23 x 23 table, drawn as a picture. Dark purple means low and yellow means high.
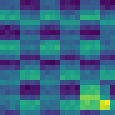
Odd patch: higher, in the bottom right. Mirror symmetry: none. Stripes: horizontal, repeating 4 times. Roughest part: bottom right.
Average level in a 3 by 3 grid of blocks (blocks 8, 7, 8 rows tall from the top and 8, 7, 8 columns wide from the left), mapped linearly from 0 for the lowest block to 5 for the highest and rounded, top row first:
000 / 111 / 115
